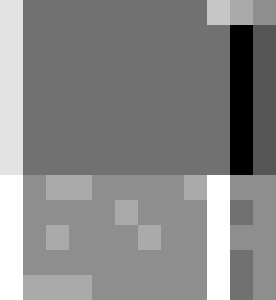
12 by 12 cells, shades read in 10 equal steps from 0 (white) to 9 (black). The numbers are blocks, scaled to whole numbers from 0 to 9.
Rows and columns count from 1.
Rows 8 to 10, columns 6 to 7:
4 4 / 3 4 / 4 3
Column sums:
7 54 52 53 55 54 54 55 54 32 80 60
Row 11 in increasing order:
0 0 4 4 4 4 4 4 4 4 4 5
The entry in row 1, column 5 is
5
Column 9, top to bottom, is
5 5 5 5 5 5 5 3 4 4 4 4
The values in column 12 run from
4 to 6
